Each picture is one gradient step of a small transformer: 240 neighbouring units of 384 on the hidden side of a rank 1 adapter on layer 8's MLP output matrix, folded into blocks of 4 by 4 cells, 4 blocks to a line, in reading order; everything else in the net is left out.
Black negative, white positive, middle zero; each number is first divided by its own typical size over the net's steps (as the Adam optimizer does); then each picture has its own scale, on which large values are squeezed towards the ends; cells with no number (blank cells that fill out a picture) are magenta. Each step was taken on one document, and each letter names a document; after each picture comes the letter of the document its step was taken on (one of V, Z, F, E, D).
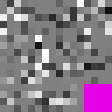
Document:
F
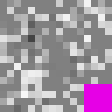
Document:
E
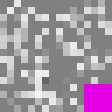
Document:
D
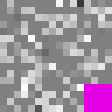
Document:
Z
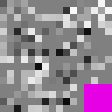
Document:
F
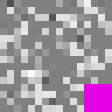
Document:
E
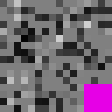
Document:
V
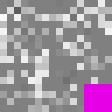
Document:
F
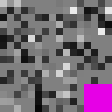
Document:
V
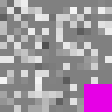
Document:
V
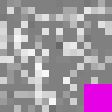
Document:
D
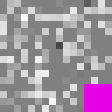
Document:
D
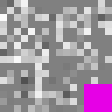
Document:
F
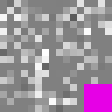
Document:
F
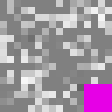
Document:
Z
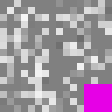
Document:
D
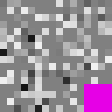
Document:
Z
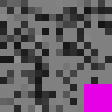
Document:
V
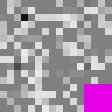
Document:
D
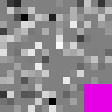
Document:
D
